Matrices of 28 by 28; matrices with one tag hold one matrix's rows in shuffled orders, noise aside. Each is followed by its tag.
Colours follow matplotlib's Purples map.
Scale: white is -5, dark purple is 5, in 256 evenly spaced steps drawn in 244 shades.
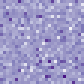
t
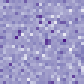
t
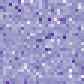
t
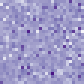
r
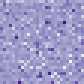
t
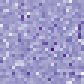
r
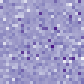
r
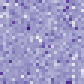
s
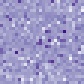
t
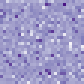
t
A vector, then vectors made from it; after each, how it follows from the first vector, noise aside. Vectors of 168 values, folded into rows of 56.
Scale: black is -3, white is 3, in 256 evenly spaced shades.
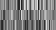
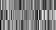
wrapped around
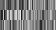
wrapped around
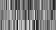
reversed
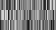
wrapped around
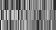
wrapped around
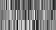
reversed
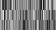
wrapped around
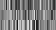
reversed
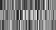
wrapped around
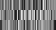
wrapped around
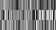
wrapped around
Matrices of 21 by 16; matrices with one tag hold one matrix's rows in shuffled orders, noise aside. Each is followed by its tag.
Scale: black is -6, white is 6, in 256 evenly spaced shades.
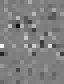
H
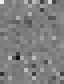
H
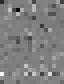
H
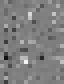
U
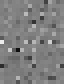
H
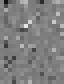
U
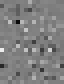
H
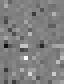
U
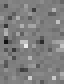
U
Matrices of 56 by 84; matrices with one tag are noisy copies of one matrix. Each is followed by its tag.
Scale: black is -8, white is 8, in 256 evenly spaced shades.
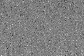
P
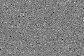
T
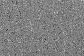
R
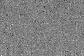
P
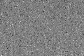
P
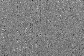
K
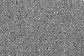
R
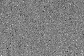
P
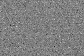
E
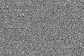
T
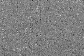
K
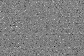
E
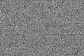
E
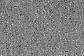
P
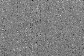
K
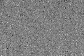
P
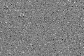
T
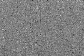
K
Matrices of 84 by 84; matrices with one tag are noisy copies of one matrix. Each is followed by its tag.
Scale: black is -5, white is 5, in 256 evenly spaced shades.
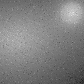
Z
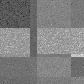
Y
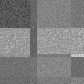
Y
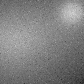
Z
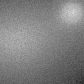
Z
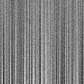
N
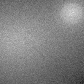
Z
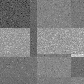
Y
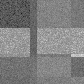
Y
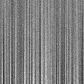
N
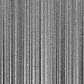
N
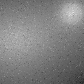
Z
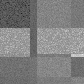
Y
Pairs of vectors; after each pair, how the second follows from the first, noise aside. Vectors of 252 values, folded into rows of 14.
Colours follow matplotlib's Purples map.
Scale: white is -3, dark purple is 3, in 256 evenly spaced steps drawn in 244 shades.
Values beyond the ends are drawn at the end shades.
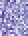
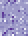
partly zeroed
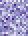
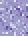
partly zeroed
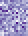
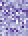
sign-scrambled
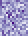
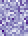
wrapped around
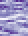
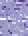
partly zeroed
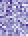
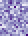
sign-scrambled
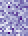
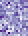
sign-scrambled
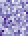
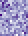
wrapped around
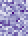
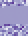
partly zeroed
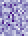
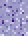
partly zeroed
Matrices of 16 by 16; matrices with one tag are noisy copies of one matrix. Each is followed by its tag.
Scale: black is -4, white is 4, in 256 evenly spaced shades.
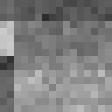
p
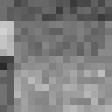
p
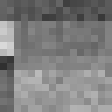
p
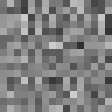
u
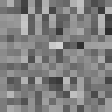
u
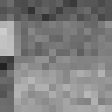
p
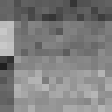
p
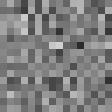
u
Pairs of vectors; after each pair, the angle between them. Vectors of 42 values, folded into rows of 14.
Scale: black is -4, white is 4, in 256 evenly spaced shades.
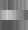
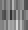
partly opposed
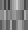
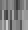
partly opposed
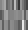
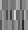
partly opposed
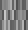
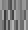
nearly opposite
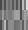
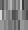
partly opposed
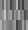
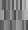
partly opposed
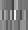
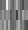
orthogonal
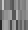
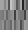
orthogonal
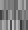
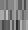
nearly opposite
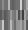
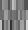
partly opposed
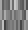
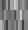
partly aligned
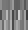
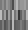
nearly opposite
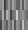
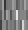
nearly parallel
